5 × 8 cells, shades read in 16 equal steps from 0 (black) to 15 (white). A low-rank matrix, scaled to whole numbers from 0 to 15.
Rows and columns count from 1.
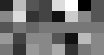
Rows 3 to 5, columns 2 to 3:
7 6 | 4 8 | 3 9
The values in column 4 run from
4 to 8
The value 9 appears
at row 4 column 1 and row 5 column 3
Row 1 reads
2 11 5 4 13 15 0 5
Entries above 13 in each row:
1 0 0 0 0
